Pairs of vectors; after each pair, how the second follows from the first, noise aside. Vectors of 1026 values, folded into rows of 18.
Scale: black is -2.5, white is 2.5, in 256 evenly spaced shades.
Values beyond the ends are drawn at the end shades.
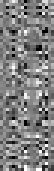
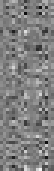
shrunk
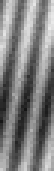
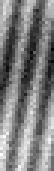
reversed
